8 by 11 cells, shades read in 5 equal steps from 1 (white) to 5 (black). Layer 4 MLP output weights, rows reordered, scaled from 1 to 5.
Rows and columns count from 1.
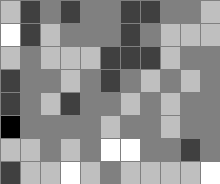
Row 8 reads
4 2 2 1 2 3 2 2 2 2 1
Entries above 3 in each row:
4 2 3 2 2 1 1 1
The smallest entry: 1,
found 5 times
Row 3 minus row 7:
0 1 -1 0 -1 3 3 1 -1 -1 0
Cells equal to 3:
38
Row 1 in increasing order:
2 2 3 3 3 3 3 4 4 4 4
